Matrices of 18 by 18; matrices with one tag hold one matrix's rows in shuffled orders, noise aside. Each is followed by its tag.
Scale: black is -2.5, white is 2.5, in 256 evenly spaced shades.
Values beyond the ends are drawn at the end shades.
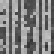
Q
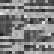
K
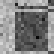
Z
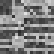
K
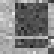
Z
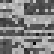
K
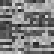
K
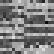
K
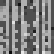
Q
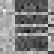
Z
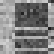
Z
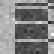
Z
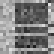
Z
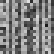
Q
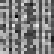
Q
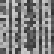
Q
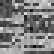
K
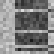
Z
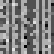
Q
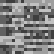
K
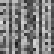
Q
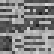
K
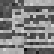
K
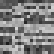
K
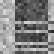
Z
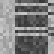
Z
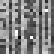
Q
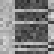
Z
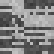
K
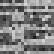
K
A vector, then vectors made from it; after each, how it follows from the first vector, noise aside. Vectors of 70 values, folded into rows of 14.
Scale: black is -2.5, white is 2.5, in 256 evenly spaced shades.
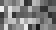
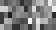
wrapped around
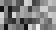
negated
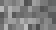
shrunk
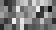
wrapped around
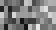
negated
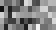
negated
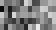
negated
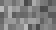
shrunk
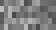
shrunk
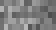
shrunk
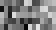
negated
